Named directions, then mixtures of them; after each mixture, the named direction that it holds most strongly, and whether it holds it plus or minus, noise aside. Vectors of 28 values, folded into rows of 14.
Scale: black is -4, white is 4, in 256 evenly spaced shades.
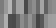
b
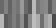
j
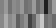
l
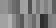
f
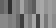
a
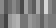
l, minus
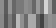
l, minus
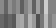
l, minus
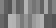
b, minus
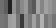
a, plus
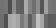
b, minus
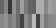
a, plus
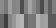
a, minus
